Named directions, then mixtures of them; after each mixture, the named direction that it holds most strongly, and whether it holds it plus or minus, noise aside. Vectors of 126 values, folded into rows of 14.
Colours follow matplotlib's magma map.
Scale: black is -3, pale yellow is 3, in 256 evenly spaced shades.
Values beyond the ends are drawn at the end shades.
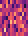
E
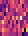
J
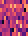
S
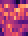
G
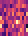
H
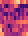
G, minus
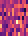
H, plus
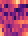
G, minus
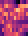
G, plus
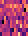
S, plus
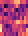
G, minus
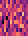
E, plus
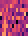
H, minus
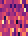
S, minus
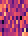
J, minus
